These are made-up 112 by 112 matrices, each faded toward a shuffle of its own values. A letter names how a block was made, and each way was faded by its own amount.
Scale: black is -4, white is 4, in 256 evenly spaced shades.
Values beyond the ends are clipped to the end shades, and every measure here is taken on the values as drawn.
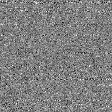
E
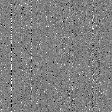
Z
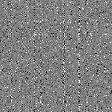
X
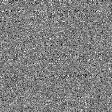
E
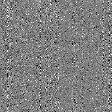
Z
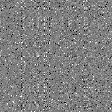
X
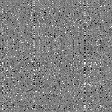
X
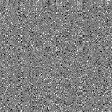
X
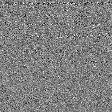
E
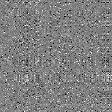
X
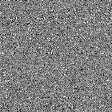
E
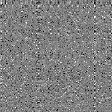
X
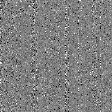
Z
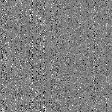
Z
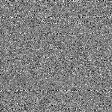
E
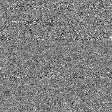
E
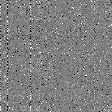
X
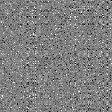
X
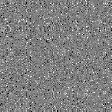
X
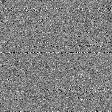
E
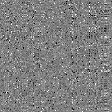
X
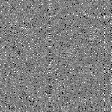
X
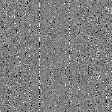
Z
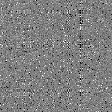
X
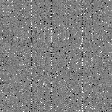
X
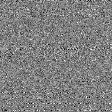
E
